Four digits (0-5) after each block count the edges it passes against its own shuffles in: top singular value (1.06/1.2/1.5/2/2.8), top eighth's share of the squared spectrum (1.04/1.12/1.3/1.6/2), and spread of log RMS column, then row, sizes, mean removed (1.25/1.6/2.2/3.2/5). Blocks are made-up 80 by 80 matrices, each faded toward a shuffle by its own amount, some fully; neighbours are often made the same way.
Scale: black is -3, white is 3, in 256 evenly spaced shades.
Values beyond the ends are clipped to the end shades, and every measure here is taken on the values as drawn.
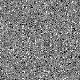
3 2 1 1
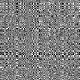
5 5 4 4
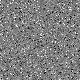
0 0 0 0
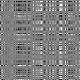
5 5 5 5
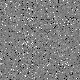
1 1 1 0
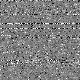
2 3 0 3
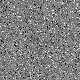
0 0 0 0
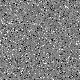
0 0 0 0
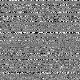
2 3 0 4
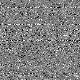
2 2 0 3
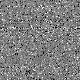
1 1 0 2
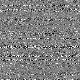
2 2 0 4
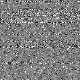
2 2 0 3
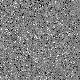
2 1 0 0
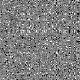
4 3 2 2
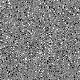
3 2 1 0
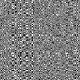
5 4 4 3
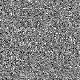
3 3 1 1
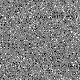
3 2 1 1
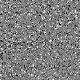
3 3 2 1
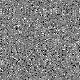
3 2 1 1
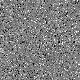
2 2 0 1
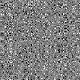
4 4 2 2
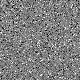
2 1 0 0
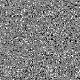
3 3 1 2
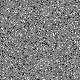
1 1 0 0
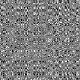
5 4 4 3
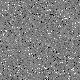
0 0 0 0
